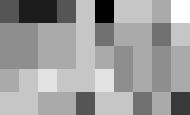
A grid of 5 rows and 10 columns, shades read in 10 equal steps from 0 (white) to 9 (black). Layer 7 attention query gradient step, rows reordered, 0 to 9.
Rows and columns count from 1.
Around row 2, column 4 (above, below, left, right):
6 3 3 2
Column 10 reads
0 2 3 3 7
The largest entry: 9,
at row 1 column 6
